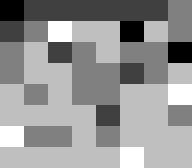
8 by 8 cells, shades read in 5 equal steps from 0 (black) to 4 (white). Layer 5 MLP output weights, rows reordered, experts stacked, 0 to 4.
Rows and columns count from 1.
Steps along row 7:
down same up down up same same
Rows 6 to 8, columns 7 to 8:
3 2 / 3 3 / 3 3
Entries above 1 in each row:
1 6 6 7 8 7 8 8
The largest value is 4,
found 4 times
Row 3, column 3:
1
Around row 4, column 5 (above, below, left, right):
3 2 2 1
